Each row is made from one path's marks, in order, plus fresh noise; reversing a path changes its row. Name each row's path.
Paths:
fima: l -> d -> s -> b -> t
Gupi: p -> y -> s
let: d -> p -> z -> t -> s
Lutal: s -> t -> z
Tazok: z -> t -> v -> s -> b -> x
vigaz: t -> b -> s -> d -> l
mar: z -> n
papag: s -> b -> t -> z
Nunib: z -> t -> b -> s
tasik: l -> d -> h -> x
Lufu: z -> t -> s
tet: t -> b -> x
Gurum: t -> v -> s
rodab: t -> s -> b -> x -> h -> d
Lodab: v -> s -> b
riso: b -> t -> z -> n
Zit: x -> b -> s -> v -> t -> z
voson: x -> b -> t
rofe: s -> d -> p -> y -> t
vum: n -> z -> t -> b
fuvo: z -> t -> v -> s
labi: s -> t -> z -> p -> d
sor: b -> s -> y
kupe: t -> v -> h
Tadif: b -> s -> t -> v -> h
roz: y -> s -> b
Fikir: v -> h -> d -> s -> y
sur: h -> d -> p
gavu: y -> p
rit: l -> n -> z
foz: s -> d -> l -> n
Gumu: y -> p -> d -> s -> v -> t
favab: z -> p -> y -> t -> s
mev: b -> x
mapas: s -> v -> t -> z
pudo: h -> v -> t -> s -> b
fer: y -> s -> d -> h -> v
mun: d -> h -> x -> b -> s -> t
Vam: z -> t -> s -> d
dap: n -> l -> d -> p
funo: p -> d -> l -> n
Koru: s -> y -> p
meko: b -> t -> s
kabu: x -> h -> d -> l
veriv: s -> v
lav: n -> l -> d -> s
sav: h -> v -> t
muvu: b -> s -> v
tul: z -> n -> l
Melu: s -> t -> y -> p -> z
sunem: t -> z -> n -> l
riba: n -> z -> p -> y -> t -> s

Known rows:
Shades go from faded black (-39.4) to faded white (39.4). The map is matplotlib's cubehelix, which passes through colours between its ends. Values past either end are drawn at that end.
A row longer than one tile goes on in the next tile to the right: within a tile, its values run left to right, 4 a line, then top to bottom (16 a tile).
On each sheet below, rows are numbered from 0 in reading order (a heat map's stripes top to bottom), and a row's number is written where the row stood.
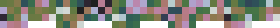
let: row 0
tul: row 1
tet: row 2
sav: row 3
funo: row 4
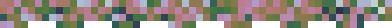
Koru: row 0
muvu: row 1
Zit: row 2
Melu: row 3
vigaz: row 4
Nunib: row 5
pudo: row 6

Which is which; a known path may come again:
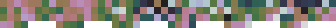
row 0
roz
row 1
papag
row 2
mar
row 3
pudo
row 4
funo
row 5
dap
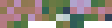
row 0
Lutal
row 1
tet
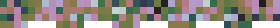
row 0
fima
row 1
mapas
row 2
riba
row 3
Gurum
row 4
mev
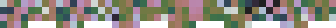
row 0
sav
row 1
Fikir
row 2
let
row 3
sor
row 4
tul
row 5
Gupi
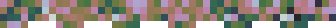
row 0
sur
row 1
Vam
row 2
meko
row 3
fuvo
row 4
Zit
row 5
voson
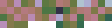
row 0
labi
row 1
muvu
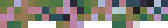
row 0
Nunib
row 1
foz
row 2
rit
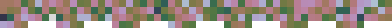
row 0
rofe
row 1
Koru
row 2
Lufu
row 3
Melu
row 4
veriv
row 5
vigaz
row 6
kupe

